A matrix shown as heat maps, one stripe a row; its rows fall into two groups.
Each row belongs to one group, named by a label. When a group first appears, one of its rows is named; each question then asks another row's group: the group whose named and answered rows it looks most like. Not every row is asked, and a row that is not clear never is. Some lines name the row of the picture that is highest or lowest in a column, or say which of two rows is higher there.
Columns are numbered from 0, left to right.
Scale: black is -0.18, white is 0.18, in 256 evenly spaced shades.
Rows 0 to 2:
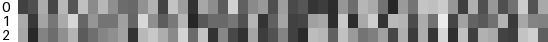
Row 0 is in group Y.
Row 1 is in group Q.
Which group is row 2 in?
Q
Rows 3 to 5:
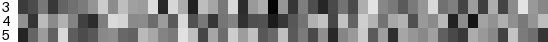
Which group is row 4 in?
Q
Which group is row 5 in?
Y
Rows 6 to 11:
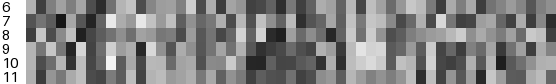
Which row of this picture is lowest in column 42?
10
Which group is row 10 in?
Q
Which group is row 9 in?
Q
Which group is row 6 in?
Q
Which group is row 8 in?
Y
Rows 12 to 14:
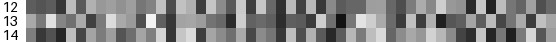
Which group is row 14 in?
Y
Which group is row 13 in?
Q
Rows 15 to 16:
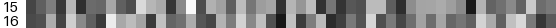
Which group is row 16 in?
Y
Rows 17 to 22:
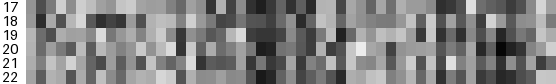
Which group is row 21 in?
Q
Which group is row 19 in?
Q
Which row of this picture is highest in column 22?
20
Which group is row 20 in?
Q
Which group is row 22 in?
Q
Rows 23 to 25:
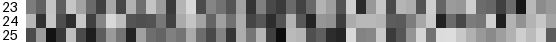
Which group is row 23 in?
Q
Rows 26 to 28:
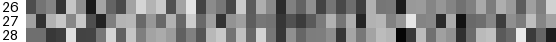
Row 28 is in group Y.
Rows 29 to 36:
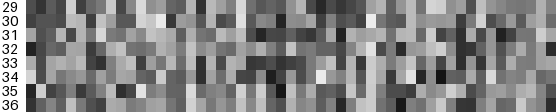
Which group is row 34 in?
Q
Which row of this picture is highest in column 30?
33
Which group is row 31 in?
Q
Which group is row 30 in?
Y
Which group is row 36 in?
Y
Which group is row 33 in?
Q
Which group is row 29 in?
Y
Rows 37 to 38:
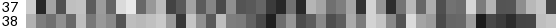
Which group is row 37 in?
Q
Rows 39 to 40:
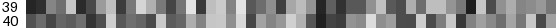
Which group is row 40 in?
Y
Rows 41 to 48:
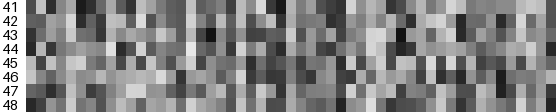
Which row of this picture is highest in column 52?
46
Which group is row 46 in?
Q
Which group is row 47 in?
Y
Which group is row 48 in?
Y
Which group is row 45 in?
Q
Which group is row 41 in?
Y
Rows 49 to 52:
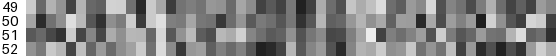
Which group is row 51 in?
Y
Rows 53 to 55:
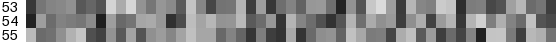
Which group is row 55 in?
Q
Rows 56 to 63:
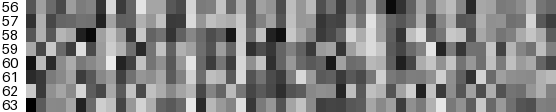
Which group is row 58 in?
Y
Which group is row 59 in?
Q
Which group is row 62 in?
Q
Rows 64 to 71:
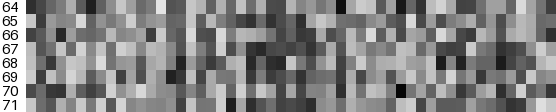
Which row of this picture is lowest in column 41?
68
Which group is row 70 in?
Y
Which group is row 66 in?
Y
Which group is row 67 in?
Q
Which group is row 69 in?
Q
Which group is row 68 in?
Q
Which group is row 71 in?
Q
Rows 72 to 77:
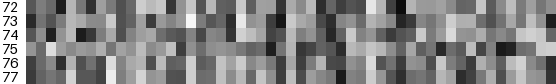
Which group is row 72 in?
Y
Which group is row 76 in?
Y
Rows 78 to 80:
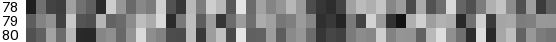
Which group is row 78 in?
Y
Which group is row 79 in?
Y
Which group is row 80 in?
Y
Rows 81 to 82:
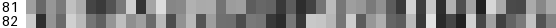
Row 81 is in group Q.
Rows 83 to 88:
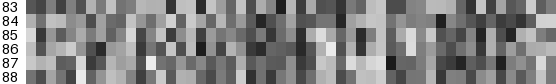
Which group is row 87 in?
Q
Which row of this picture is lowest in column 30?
83
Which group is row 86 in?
Q
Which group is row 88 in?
Q
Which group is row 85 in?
Q
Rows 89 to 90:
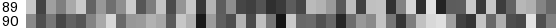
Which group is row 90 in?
Y
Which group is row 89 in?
Q
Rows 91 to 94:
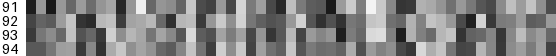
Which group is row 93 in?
Y
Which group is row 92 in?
Y
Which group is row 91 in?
Y
